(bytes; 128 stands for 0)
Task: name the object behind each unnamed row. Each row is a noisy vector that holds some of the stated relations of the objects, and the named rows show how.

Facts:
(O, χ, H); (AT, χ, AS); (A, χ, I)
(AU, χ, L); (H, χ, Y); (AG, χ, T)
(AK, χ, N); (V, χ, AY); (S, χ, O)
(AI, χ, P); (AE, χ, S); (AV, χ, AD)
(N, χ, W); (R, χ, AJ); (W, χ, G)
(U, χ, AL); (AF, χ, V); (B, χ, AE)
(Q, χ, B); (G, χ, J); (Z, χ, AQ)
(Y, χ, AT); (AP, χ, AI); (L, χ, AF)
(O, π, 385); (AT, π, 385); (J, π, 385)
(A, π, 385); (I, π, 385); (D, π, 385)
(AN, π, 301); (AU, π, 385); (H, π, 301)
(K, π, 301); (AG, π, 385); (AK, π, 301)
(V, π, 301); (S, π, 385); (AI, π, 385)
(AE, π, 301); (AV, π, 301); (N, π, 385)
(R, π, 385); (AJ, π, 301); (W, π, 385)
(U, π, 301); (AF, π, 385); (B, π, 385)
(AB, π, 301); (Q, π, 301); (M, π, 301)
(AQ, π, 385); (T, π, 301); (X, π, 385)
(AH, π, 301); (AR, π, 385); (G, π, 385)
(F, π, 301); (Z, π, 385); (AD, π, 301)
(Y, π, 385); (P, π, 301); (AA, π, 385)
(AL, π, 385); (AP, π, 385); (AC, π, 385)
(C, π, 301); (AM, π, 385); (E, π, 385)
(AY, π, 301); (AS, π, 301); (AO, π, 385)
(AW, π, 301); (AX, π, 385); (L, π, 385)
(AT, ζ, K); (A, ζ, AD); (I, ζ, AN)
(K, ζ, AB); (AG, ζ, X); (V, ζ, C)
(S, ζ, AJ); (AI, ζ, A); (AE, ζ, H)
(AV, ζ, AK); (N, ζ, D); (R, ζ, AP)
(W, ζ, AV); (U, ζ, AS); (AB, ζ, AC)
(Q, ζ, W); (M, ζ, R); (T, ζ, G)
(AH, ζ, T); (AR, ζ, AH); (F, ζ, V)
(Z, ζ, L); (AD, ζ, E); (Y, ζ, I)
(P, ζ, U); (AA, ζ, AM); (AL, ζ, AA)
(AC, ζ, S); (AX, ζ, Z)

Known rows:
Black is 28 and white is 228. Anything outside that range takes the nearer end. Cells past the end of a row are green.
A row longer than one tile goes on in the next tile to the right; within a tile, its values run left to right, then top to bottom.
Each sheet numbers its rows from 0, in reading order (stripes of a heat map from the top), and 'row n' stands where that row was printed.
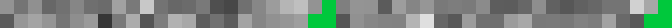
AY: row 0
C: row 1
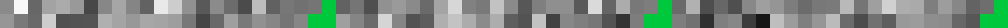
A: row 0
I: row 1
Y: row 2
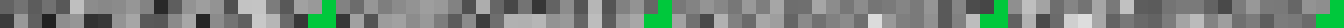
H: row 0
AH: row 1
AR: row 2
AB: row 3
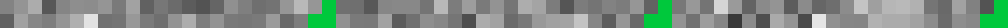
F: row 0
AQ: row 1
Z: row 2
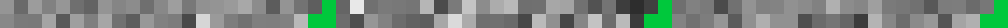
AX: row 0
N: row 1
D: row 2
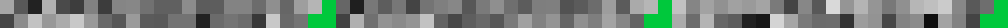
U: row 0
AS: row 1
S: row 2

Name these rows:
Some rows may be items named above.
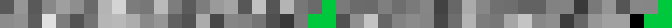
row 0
I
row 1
AK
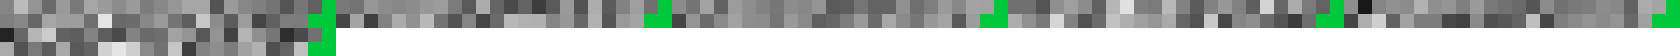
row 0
AC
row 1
AH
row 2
M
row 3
I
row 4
AJ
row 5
W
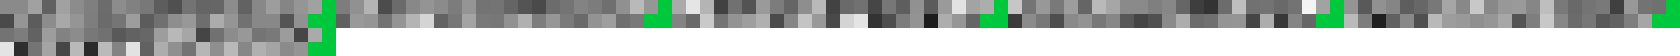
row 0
M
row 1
F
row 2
V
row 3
T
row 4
AA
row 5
AI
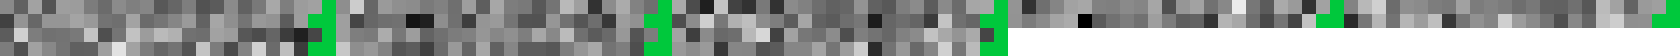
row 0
M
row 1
AG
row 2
U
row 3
R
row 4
AD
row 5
N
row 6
AU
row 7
AE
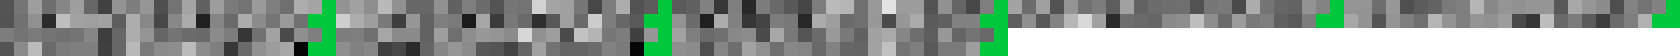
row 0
Q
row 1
L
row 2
AT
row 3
K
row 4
AL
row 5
AK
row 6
O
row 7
J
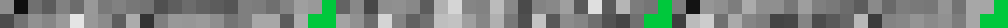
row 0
P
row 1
I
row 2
AJ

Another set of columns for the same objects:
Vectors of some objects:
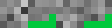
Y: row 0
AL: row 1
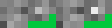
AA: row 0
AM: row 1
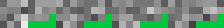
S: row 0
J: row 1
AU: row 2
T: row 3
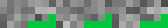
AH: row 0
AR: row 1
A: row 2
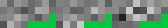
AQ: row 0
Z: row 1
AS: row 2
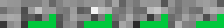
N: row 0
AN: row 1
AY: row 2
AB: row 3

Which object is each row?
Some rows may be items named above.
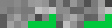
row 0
AV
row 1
AI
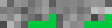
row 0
AL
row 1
AV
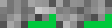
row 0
V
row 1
AL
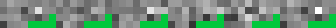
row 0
R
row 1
AQ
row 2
AK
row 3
M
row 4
H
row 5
AP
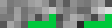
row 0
F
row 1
AD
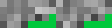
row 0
V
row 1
P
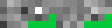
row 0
AP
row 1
U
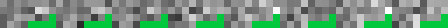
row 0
AJ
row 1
AY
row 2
I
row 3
H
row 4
AE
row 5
AT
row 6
Q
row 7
B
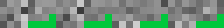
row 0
O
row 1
Y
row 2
AG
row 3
AC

